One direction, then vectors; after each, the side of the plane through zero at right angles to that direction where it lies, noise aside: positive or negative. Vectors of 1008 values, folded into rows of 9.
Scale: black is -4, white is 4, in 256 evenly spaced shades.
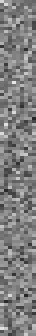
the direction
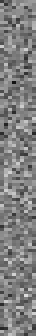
negative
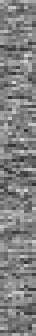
positive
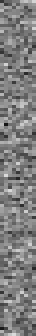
negative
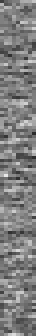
negative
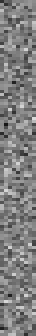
negative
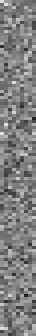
positive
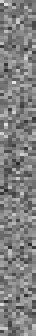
positive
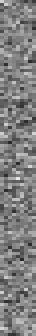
positive
